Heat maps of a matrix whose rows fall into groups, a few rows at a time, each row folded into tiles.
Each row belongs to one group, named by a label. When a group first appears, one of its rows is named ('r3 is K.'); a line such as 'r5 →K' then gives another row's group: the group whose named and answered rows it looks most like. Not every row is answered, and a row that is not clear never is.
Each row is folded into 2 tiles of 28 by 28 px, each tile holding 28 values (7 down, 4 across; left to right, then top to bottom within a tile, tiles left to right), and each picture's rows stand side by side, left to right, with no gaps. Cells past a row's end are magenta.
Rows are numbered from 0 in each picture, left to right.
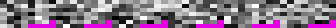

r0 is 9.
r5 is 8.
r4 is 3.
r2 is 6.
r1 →6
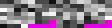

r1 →8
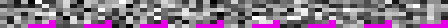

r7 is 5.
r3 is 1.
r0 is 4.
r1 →6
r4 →9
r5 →8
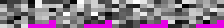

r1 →1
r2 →8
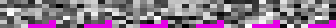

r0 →4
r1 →8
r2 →1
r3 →6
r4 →9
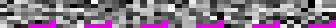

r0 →8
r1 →4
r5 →1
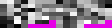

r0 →6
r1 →3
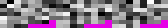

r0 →8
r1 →5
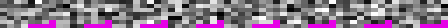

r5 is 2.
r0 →4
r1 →5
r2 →9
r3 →6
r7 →2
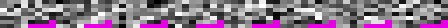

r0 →1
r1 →9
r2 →3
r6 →9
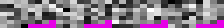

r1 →2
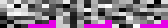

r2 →2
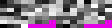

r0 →3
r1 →1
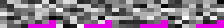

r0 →5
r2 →8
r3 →1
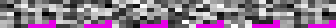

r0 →5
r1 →3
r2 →8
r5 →5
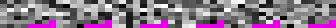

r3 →4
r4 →2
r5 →2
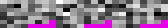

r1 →2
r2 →5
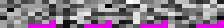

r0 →2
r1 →8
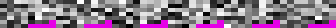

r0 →8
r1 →1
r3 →3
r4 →1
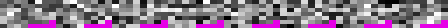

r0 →4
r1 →2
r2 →1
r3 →4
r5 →1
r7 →9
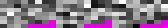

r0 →4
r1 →3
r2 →5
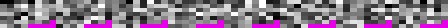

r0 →5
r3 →3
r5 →2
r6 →2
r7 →4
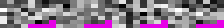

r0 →3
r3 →4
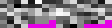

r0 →4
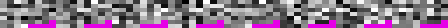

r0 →4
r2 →3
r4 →4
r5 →6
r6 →3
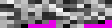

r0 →5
